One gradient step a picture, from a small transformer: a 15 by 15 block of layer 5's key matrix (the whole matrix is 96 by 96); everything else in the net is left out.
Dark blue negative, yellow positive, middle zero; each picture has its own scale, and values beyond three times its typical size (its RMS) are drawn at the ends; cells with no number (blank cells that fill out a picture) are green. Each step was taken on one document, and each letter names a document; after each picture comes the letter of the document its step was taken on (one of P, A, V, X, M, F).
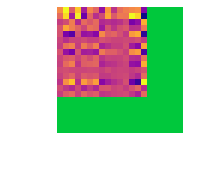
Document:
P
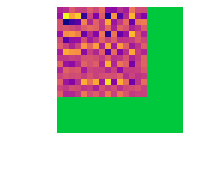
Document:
P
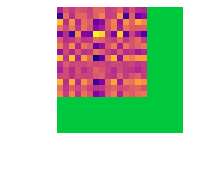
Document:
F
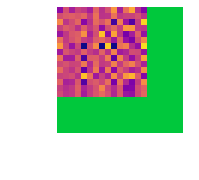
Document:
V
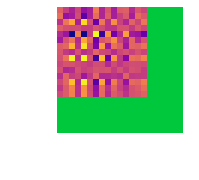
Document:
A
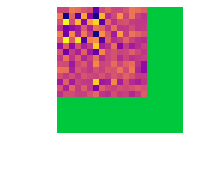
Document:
P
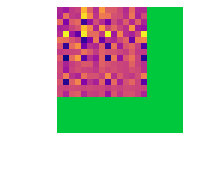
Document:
A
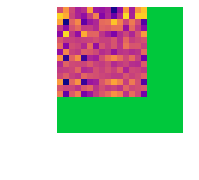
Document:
F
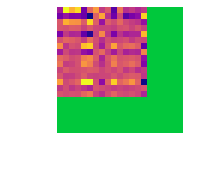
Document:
P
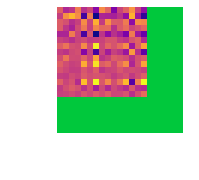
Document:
P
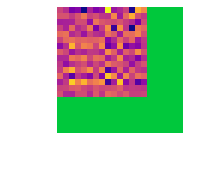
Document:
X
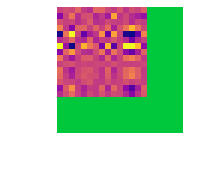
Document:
V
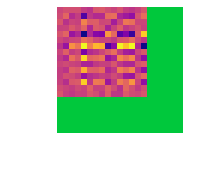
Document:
V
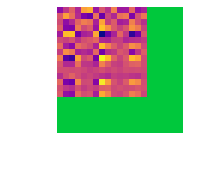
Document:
A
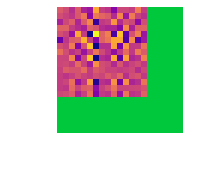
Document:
F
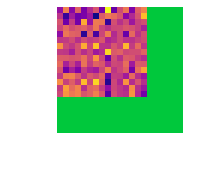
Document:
P
